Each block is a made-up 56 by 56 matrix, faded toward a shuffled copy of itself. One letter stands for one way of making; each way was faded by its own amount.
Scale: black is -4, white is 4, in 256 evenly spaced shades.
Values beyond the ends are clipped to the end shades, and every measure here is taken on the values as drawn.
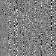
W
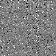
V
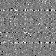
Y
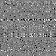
Y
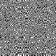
Y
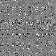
Y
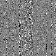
W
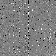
V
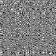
Y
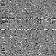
Y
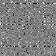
Y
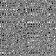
Y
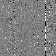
W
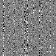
W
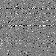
Y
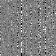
W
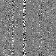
W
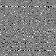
Y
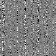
W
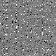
V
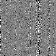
W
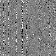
W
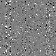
V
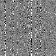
W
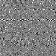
Y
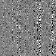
W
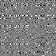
Y
